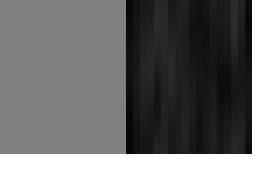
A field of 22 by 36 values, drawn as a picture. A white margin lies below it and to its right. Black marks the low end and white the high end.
It is made of 1 by 2 panels. Panel 1,1: middling, flat. Panel 1,2: very low, streaked downward, faint in contrast.
